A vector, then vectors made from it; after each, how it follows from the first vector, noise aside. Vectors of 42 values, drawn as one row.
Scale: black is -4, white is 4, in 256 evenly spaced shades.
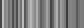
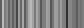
copied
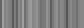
shrunk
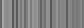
shrunk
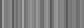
shrunk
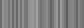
shrunk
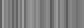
shrunk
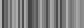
negated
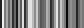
scaled up
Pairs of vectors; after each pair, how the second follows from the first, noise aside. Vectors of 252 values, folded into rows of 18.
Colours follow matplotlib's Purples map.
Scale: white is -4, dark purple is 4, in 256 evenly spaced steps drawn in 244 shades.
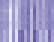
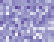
shuffled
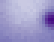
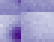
wrapped around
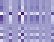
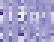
sign-scrambled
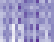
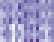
copied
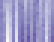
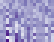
sign-scrambled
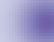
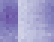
wrapped around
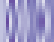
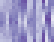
wrapped around
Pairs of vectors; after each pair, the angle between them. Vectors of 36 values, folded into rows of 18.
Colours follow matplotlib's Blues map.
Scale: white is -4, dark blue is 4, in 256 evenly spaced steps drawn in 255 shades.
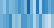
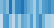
partly aligned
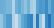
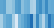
nearly parallel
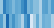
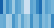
partly opposed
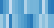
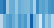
partly aligned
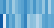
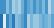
nearly parallel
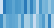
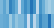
partly aligned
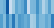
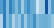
partly opposed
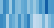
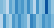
orthogonal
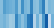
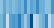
partly aligned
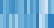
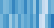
nearly parallel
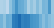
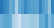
nearly opposite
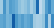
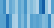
partly opposed
